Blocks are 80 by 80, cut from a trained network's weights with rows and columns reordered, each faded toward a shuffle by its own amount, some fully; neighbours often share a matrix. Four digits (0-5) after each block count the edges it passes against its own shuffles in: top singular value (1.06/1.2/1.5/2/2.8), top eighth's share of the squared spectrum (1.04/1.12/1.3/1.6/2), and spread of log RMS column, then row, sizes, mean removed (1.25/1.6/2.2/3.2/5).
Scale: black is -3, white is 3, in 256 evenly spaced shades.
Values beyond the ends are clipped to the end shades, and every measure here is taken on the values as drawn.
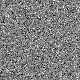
0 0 0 0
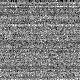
4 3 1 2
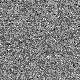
0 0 0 0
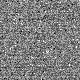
2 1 0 0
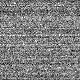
3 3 0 1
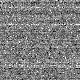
3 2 0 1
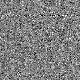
3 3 1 1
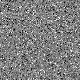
2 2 0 1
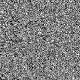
3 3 1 1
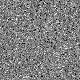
2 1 0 0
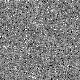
1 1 0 0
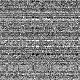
4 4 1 2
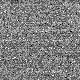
2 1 0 0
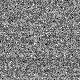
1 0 0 0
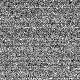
3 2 0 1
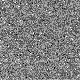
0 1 0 0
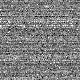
4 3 1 2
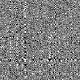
4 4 3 2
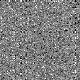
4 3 2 1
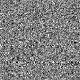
3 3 0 2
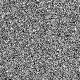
0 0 0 0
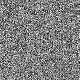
2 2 0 1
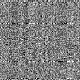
4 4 0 3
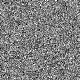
2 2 0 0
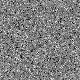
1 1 0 0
